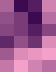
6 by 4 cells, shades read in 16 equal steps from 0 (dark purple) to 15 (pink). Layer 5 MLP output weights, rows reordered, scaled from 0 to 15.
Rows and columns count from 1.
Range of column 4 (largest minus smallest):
9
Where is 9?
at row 1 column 1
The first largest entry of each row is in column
4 4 1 4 4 2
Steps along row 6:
up down down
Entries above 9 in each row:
1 1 0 1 3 4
